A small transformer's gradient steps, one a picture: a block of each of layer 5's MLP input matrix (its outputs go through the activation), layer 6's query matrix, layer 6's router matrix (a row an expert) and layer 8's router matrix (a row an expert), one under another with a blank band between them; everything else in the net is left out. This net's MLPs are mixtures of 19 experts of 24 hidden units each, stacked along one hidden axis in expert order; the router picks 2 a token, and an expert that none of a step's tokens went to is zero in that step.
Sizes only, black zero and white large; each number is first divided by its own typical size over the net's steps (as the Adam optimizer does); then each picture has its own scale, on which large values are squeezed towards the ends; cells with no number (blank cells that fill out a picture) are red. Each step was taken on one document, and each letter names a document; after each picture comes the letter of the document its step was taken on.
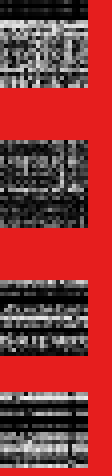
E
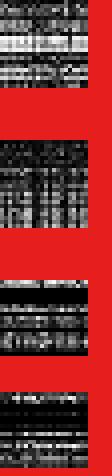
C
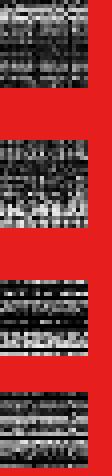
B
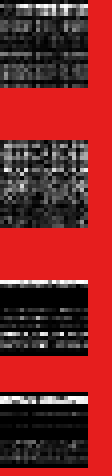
C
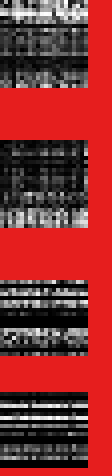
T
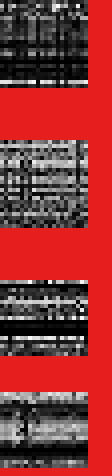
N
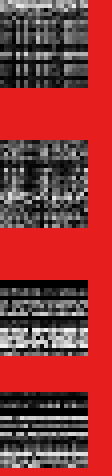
B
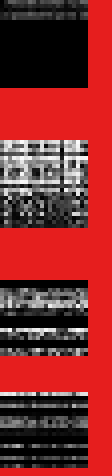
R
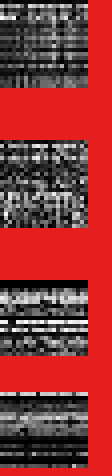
R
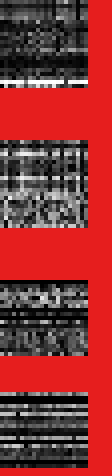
R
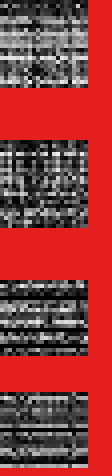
E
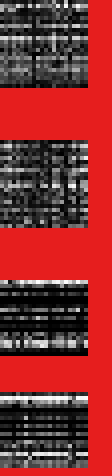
C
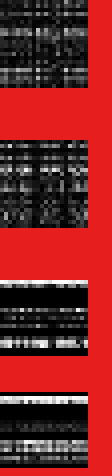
C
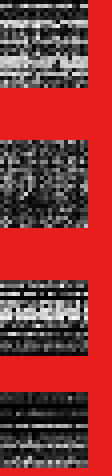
E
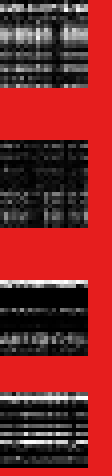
C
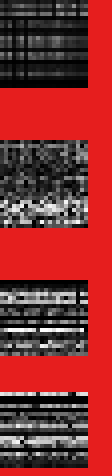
R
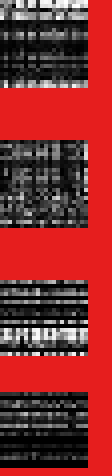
T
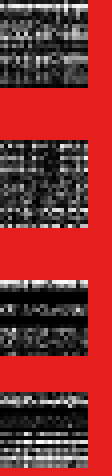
C
